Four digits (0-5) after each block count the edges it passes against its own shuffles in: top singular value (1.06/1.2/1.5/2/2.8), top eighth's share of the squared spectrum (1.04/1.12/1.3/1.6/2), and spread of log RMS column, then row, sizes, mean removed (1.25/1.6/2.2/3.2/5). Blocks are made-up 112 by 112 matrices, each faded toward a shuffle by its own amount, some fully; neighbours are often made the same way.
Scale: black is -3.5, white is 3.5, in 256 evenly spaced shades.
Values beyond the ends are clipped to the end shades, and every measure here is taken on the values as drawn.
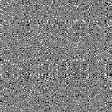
5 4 3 3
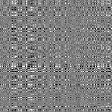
5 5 4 4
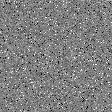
1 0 0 0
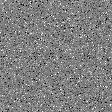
0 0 0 0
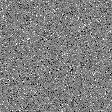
2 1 0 0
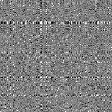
5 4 3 3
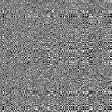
5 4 3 3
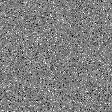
3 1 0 0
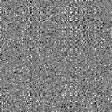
5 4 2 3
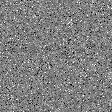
2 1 0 0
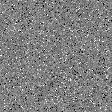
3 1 0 0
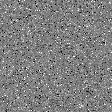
2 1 0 0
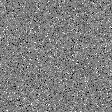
2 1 0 0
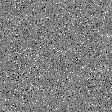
2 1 0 0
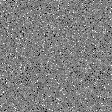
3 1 0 0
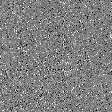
3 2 1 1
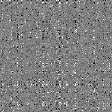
4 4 3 2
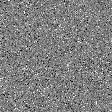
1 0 0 0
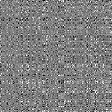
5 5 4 3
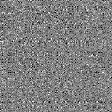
4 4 2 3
